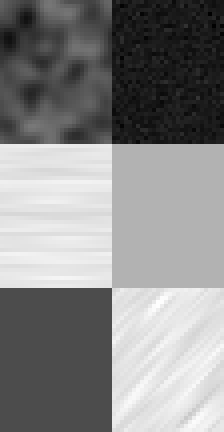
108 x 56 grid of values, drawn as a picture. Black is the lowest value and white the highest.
The table splits into 3 rows of 2 panels. Panel 1,1: low, blotchy. Panel 1,2: very low, fine-grained, faint in contrast. Panel 2,1: very high, streaked across, faint in contrast. Panel 2,2: high, flat. Panel 3,1: low, flat. Panel 3,2: very high, slanting up to the right, faint in contrast.
